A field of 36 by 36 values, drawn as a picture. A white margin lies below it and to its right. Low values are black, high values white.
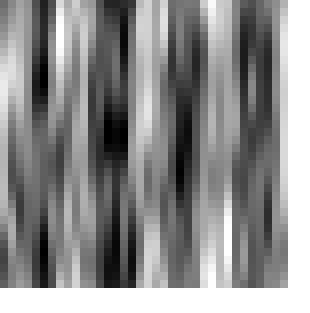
Streaks run downward. The centre is the ninth with the lowest average. Upright stripes repeat 4 times across the table. No overall slope runs across the table.
